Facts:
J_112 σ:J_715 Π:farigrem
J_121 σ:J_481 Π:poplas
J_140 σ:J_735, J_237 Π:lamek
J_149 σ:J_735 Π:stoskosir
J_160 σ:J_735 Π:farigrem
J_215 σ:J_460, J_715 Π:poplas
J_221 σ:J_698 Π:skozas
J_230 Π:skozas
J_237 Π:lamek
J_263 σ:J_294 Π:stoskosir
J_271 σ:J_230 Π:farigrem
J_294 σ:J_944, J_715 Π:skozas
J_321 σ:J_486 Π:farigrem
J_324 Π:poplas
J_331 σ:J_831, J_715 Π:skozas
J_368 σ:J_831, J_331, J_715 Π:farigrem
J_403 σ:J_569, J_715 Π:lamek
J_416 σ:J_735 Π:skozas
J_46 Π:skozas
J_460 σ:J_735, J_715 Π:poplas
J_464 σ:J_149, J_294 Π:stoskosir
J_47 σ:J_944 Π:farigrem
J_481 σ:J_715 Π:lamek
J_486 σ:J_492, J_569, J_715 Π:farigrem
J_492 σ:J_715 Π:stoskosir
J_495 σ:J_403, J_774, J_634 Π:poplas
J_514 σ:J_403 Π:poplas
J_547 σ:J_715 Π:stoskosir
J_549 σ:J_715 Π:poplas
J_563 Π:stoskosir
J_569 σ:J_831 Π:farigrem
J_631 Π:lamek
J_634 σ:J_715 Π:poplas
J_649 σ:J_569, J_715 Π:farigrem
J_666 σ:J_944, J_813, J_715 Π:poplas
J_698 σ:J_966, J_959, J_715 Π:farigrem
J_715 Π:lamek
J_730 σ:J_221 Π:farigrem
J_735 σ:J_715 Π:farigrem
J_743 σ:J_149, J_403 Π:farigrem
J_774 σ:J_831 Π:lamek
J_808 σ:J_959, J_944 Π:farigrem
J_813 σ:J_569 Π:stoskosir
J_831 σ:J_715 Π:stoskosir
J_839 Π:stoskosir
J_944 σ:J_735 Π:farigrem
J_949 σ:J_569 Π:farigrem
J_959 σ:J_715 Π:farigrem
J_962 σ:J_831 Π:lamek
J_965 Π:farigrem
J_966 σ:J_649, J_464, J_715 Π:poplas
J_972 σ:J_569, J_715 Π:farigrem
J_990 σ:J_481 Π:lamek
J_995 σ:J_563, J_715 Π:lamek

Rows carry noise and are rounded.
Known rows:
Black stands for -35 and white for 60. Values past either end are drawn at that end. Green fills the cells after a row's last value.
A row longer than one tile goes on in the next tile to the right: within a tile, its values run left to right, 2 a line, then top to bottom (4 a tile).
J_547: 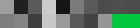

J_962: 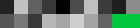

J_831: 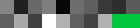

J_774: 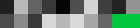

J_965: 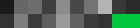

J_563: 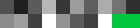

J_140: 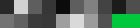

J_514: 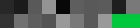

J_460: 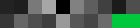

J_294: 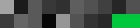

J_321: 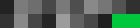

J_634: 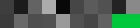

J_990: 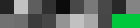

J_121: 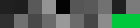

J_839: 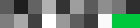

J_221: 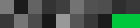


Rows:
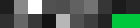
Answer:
J_735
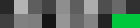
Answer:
J_949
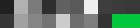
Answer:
J_569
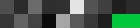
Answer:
J_416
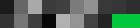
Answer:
J_944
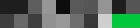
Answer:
J_324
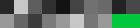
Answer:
J_237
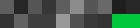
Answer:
J_46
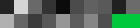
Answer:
J_715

